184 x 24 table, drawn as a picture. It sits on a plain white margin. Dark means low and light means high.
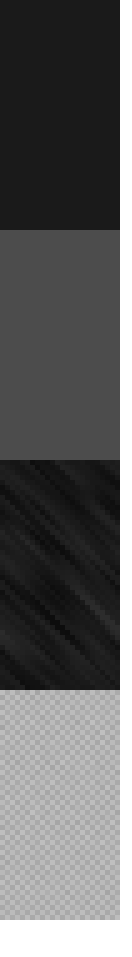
The table splits into 4 rows of 1 panel. Panel 1,1: very low, flat. Panel 2,1: low, flat. Panel 3,1: very low, slanting down to the right, faint in contrast. Panel 4,1: high, checkered, faint in contrast.
